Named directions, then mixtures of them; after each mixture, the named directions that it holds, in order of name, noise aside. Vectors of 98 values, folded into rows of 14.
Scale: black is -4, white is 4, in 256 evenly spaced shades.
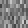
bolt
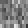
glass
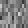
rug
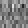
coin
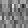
coin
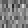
coin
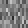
bolt, rug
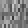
coin, rug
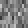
rug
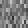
bolt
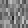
bolt, rug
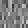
bolt, coin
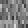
glass, rug
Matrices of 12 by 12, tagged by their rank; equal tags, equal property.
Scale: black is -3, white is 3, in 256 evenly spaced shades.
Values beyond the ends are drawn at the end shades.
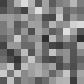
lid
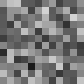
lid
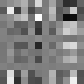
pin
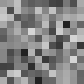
lid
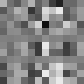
pin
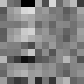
pin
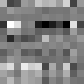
pin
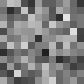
lid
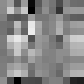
pin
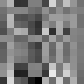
pin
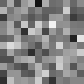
lid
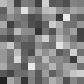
lid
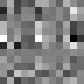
pin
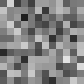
lid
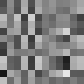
pin
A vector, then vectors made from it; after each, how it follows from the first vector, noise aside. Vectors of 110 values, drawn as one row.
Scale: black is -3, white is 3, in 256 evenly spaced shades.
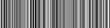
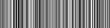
wrapped around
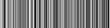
sign-scrambled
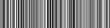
wrapped around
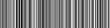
wrapped around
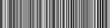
wrapped around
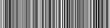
wrapped around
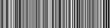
wrapped around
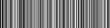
wrapped around
